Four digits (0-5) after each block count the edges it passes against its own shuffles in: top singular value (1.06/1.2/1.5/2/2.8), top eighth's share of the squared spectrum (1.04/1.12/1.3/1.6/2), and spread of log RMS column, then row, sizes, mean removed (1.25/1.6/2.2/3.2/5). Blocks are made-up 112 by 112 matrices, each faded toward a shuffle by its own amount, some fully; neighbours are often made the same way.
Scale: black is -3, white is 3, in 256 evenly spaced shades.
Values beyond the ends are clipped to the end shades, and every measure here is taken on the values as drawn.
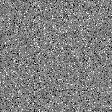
3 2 1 0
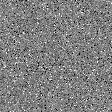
0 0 0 0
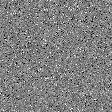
0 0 0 0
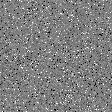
0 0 0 0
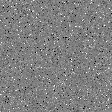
0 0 0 0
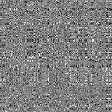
5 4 3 3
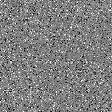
3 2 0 1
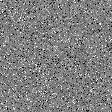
0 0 0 0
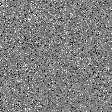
1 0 0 0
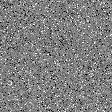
1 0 0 0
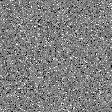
3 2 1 0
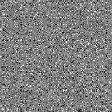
4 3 2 2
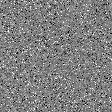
2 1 0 0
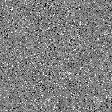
3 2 1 1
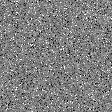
0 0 0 0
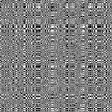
5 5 4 4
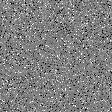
2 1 0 0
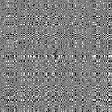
5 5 4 4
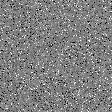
1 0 0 0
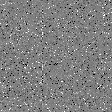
3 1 0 0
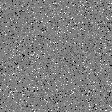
3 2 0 0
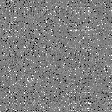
4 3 2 1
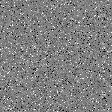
3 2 0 0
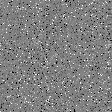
2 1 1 0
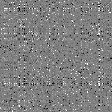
5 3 2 2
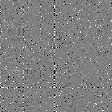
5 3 2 1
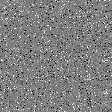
3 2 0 1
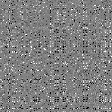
5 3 2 2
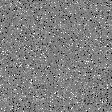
3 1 0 0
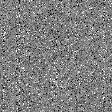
1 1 3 0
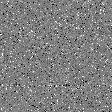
1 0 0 0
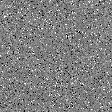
0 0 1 1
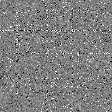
2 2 2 2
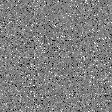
1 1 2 1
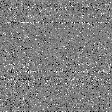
2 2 2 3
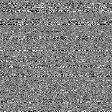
2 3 0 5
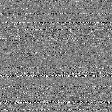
2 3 0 4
